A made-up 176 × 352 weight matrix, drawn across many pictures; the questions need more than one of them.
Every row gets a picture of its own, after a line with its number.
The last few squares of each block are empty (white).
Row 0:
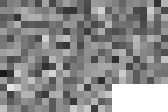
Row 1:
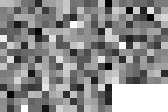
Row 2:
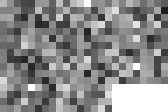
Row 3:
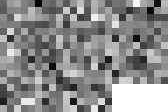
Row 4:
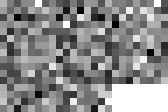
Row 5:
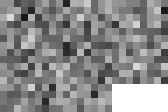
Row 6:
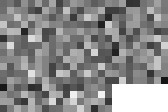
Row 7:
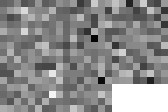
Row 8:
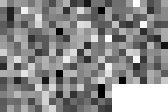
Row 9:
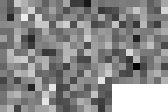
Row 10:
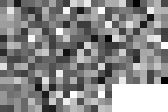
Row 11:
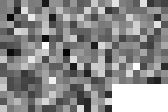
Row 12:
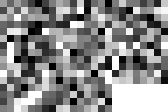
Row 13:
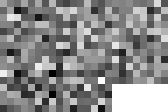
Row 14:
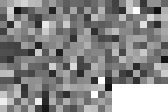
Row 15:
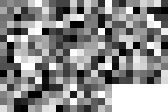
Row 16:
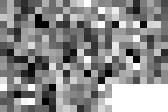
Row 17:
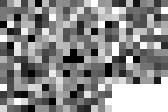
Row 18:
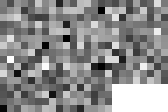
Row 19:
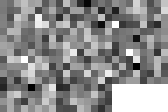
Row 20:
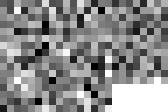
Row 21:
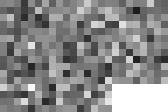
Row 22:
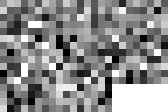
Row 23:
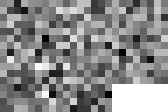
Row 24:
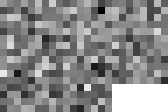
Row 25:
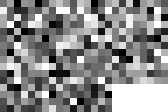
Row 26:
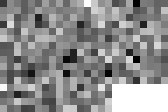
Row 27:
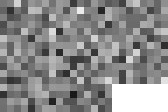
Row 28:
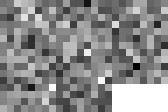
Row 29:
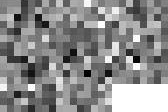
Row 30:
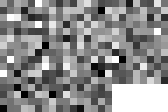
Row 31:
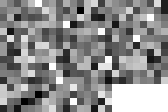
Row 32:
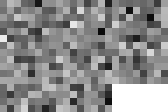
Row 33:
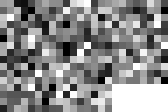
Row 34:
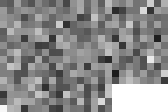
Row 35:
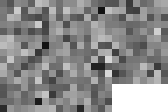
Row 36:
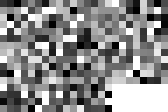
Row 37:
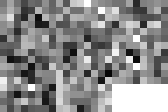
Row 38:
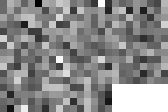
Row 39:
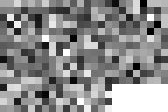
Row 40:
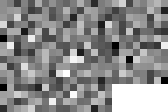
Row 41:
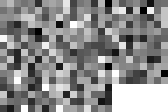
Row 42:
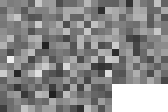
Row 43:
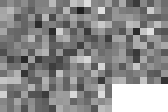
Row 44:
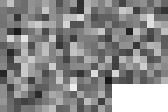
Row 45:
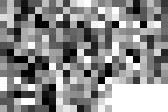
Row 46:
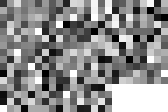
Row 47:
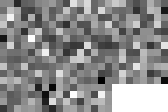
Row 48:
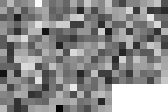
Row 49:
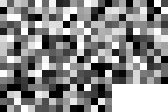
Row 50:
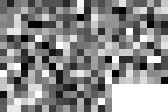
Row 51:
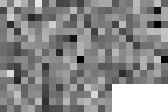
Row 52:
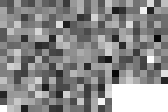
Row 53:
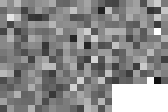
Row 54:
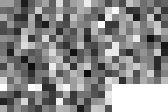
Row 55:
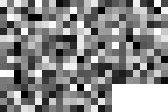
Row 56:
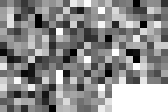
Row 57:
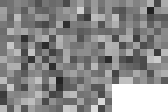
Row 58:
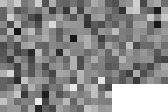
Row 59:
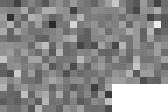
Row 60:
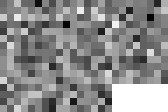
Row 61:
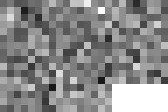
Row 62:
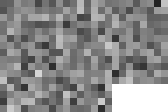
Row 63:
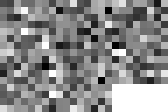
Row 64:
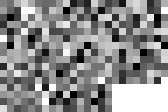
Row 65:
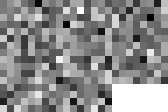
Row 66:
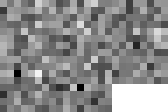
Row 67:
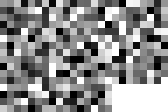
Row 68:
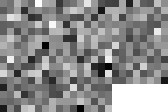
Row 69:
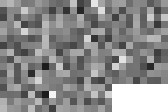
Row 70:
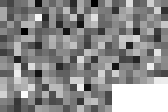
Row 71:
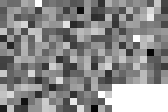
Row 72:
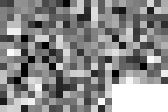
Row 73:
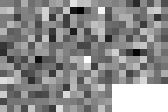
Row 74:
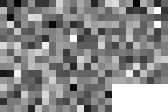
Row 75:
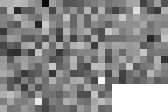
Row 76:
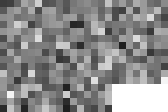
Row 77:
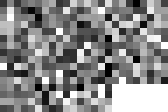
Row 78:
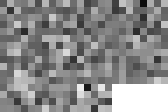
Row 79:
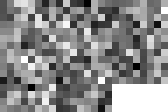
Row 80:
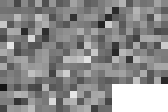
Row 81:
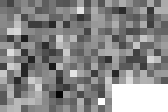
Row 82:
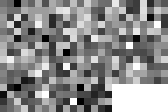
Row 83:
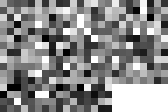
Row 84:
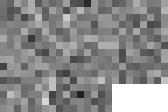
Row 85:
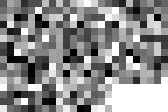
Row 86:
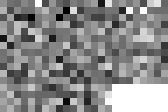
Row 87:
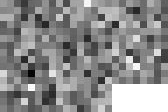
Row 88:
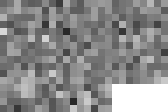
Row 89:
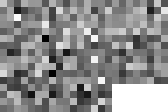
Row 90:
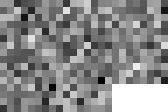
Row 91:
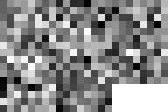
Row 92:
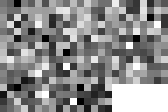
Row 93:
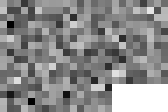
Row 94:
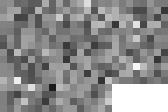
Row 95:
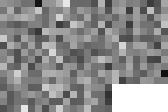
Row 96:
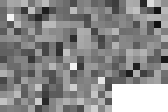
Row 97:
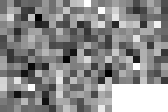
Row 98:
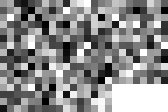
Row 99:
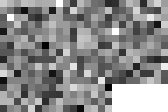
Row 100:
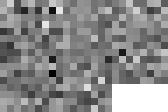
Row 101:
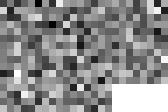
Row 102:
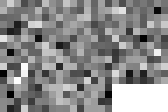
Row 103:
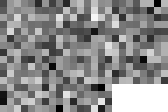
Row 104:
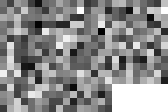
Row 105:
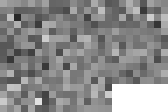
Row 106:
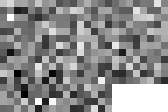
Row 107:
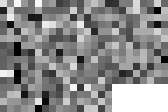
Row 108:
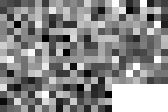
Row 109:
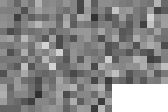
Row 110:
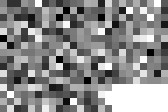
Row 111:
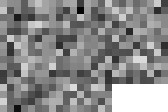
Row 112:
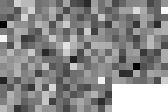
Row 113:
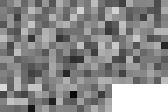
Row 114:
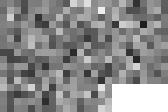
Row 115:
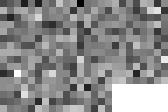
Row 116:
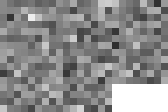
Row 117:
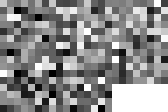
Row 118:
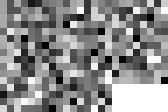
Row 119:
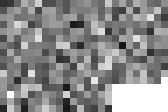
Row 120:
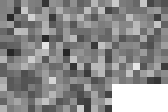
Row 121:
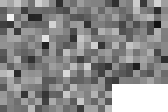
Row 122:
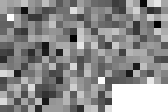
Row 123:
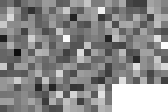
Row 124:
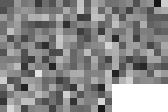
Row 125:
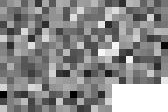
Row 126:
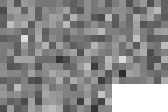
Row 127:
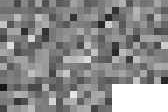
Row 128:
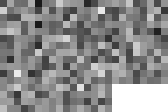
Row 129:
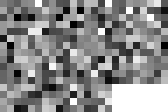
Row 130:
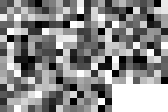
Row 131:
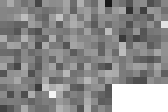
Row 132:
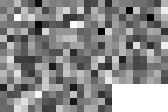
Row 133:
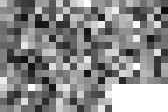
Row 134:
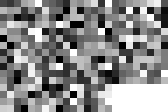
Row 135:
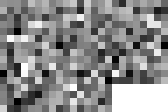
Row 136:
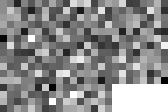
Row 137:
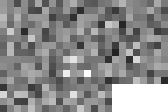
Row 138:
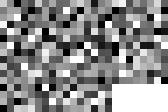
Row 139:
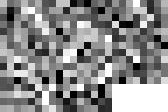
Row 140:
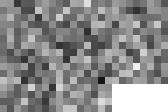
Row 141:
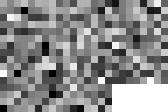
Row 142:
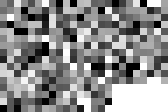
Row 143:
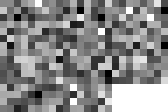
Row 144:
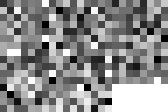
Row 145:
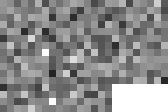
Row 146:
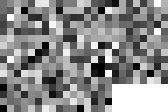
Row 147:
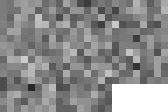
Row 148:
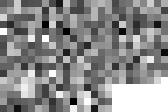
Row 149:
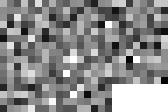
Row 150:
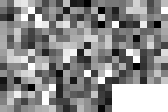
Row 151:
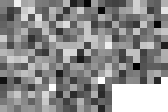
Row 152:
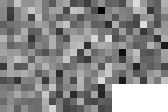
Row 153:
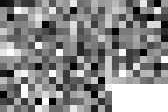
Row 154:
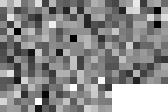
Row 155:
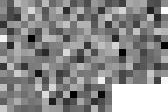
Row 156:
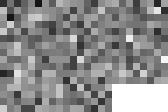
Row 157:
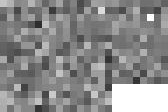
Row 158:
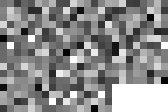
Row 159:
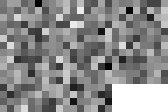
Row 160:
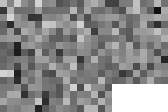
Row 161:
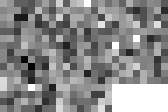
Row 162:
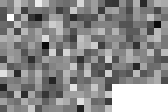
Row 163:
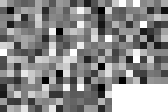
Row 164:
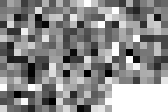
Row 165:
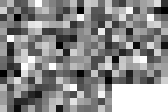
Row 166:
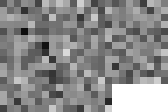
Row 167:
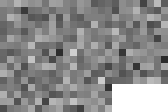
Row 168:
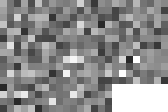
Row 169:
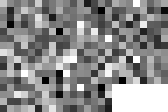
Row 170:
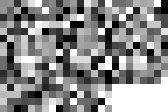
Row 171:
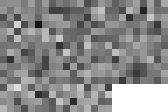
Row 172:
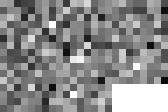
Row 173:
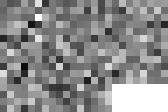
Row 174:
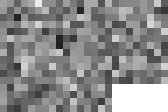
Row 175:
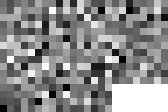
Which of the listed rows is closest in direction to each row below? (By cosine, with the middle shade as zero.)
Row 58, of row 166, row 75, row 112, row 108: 75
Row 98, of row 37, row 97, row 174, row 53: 97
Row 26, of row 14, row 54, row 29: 29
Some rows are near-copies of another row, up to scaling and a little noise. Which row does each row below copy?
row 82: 92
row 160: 107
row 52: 34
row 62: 124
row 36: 59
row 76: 119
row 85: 164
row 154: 58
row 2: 133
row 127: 80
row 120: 11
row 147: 19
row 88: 148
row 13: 117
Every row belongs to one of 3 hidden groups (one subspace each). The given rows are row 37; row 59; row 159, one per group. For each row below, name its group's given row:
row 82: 59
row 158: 37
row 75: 59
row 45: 37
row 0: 59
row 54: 37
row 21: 37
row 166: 59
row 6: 37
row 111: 159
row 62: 159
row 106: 59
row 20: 59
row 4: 159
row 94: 37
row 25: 59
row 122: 59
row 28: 37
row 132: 159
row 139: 37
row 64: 37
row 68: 59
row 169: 37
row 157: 59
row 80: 37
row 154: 59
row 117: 59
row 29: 37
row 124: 159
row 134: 159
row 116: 59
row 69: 59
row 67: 37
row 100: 59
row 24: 59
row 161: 37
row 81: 159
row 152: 37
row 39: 59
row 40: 37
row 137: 37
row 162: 59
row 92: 59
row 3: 159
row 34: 159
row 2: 37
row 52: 159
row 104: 159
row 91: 37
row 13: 59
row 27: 37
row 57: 159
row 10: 37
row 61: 37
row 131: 159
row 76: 159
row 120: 59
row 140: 37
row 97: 37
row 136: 37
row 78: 59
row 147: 37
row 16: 37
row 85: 37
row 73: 37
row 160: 59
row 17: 37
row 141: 59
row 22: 159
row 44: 159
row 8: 37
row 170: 159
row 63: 59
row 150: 37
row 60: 159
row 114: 37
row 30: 59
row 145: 37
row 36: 59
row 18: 59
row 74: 59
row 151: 37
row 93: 159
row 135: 159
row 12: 159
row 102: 159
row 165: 159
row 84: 37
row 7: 59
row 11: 59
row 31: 159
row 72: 159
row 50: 159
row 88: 59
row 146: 59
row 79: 37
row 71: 159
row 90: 37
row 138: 37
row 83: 59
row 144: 59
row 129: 159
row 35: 59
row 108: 59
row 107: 59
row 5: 37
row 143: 159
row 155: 37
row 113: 37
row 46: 159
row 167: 59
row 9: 37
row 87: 37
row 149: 37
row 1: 159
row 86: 159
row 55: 59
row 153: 59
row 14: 59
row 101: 59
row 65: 159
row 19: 37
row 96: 59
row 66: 59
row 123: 37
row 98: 37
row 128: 59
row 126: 159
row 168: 37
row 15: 159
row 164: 37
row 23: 59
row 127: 37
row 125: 37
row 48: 159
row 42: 59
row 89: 59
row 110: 159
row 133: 37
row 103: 159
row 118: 159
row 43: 37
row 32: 159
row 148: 59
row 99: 59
